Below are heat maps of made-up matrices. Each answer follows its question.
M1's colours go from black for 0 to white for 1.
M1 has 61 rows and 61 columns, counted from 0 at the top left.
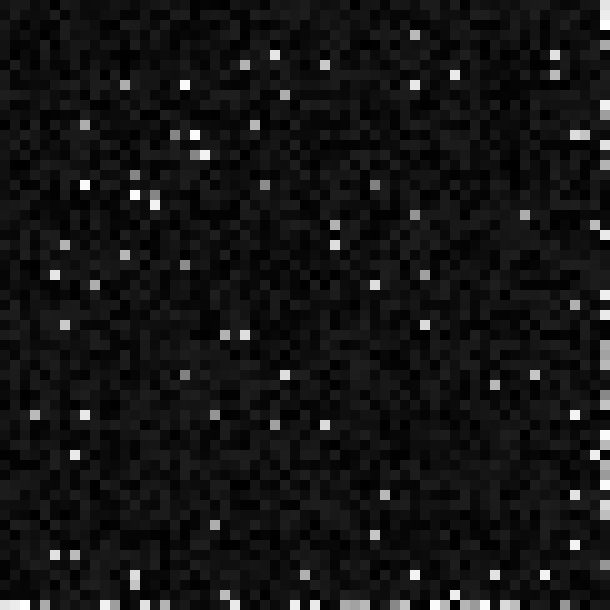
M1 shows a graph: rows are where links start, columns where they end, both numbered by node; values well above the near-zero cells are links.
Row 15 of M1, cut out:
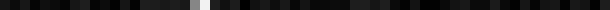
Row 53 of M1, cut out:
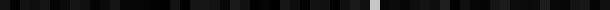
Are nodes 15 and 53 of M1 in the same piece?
yes
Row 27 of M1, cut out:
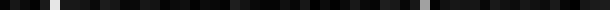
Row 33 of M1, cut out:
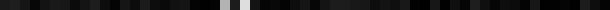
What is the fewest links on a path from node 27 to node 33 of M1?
5
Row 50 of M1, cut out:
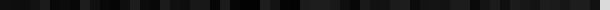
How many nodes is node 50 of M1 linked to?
1
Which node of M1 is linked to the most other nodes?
node 60
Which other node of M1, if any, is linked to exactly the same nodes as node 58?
node 17
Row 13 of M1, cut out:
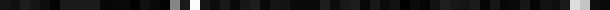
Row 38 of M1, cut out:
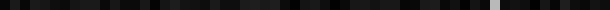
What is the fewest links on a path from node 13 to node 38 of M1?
3
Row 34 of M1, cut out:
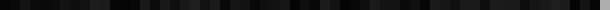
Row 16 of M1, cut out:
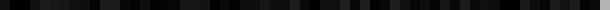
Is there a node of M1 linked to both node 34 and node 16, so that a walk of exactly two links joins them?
yes
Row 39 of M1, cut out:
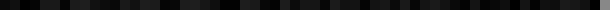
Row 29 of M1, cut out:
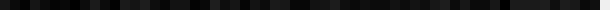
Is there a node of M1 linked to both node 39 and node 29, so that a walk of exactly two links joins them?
yes
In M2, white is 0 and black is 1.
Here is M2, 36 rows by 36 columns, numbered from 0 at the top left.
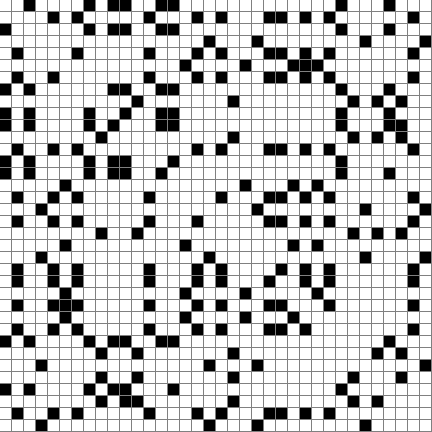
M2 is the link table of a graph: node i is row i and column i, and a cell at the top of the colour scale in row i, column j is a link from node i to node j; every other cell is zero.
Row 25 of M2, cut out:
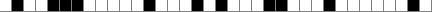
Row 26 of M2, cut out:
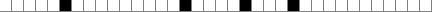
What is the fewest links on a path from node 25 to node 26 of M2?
2
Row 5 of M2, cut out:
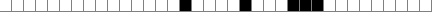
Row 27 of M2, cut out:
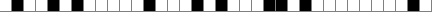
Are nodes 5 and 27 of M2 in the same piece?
yes
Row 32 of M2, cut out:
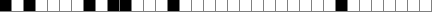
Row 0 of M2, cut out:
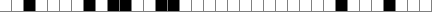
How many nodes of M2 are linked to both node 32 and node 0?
6
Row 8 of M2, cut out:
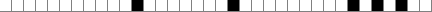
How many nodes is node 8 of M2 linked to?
5
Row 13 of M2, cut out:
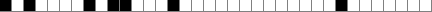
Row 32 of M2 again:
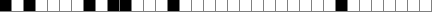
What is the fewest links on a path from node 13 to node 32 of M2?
2
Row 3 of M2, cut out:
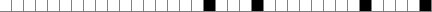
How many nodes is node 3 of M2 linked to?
4
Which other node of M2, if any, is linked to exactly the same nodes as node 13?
node 32
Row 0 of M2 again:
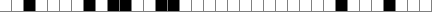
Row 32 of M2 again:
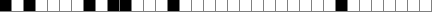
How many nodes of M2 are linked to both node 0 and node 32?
6
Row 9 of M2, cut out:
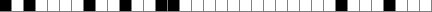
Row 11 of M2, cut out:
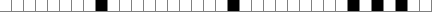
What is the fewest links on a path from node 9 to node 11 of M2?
3
